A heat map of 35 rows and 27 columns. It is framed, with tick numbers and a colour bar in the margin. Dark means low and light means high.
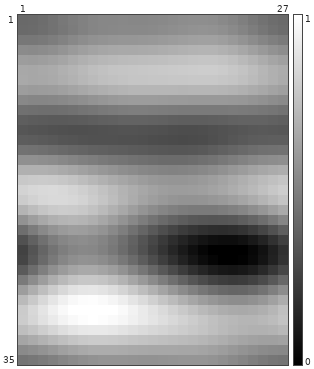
The bottom left is the ninth with the highest average. Stripes running across repeat 3 times from top to bottom. No lone cell stands out from its neighbours.
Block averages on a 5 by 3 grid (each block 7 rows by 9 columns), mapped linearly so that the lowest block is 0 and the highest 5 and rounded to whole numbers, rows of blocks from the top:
344 / 222 / 433 / 320 / 554
